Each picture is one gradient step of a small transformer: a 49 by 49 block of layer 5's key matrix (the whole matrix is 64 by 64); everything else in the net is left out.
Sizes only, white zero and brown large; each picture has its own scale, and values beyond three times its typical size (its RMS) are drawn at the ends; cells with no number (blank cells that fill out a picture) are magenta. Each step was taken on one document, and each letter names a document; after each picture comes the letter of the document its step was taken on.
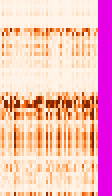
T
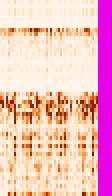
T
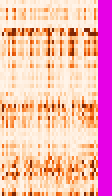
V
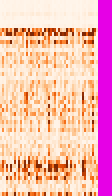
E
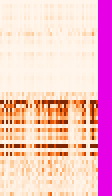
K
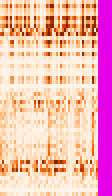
K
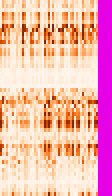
V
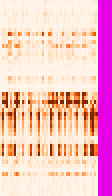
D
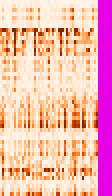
V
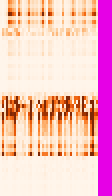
D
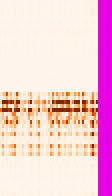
D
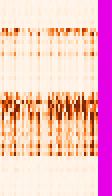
D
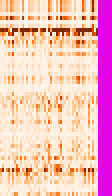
K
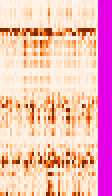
V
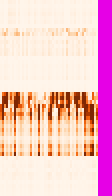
D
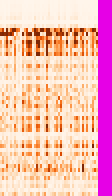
E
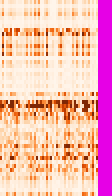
T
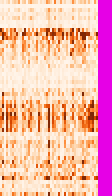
V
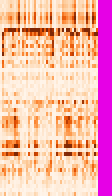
T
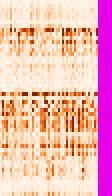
V
